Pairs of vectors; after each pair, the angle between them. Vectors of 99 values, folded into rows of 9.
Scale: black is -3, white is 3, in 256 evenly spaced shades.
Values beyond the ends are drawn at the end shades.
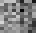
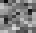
orthogonal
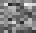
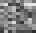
nearly parallel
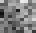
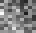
nearly opposite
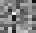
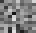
nearly opposite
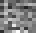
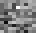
partly opposed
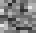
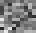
orthogonal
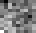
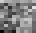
partly opposed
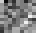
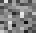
partly opposed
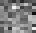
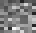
nearly parallel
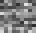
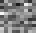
nearly parallel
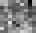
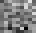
partly opposed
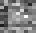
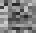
nearly opposite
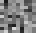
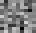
nearly parallel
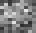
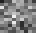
partly aligned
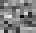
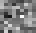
nearly opposite
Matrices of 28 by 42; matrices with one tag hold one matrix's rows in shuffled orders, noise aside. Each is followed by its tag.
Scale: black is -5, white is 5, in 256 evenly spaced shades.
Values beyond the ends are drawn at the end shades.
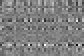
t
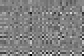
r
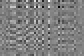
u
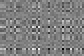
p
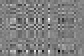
u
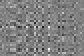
u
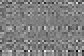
t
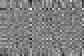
r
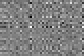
r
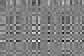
p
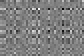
p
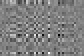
u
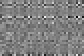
t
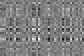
p
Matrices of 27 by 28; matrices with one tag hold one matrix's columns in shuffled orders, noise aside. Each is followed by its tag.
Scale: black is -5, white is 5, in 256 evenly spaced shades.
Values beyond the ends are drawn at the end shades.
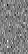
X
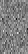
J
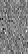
J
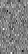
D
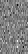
X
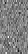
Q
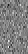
X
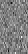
Q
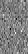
J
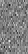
X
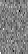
D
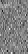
D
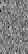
D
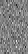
X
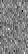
D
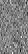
Q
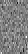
Q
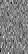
Q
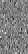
J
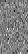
D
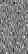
Q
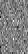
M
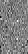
M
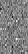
M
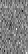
D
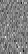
Q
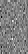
M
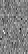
J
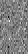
M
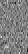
Q
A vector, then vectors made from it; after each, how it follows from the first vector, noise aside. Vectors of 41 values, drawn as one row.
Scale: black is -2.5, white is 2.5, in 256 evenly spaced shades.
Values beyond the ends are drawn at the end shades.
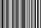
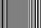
partly zeroed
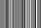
partly zeroed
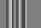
partly zeroed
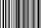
reversed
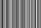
shrunk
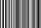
reversed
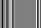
partly zeroed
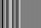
partly zeroed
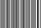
partly zeroed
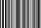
reversed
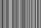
shrunk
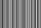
shrunk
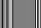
partly zeroed
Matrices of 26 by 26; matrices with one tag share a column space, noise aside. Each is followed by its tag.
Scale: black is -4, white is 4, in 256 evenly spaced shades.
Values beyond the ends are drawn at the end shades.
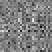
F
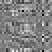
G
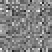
G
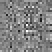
F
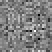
F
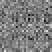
F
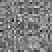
F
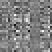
F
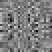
F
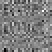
G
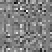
G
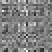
G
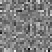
G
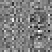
F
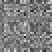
G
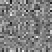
G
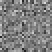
G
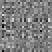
F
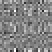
G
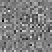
F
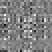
F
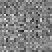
F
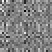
G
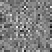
F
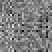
F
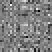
G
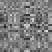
F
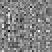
F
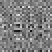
F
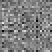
F
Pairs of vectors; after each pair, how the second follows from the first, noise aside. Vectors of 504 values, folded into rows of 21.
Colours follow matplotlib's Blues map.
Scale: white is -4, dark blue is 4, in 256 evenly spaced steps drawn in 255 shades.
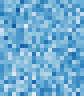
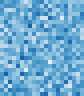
shuffled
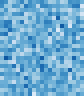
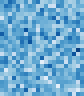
shuffled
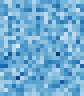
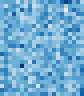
shuffled
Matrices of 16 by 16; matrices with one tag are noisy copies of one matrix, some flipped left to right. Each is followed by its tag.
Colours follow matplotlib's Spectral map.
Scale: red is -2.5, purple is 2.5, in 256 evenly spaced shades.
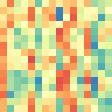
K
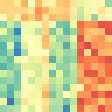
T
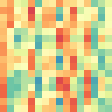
K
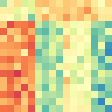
T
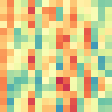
K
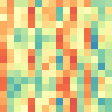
K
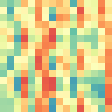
K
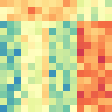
T
